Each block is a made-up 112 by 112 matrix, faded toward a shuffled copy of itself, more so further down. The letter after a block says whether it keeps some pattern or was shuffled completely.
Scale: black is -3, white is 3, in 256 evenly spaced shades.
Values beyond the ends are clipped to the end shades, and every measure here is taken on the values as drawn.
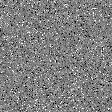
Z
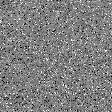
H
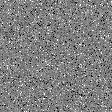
Z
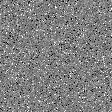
Z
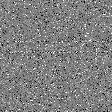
H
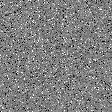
Z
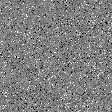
H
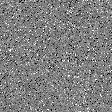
H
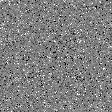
H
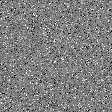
Z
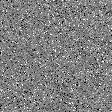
Z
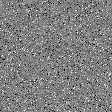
Z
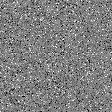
H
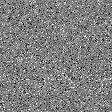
H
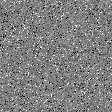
Z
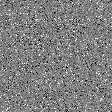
H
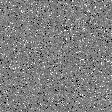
Z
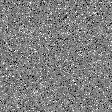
Z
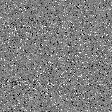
H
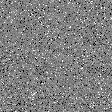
H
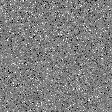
Z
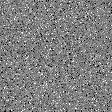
Z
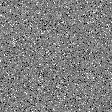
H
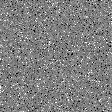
Z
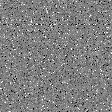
H
